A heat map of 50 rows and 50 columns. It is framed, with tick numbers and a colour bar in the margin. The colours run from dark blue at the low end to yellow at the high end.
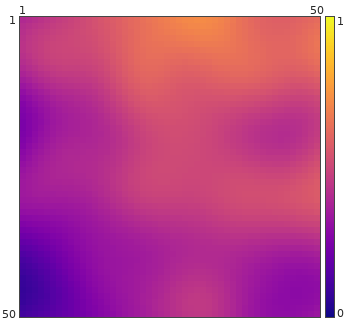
Grain: smooth. Slope: up to the top right. Odd rows or columns: none. Ninth with the lowest average: bottom left.
